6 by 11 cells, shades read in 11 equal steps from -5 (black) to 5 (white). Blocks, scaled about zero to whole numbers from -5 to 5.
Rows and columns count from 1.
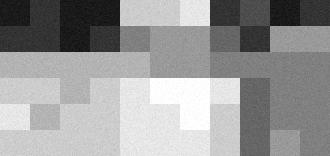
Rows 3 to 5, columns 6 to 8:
1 1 0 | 5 5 4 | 4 5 3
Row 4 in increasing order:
-1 0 0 2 3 3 3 4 4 5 5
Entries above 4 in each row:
0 0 0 2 1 0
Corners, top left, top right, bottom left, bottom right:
-4 -3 3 0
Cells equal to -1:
4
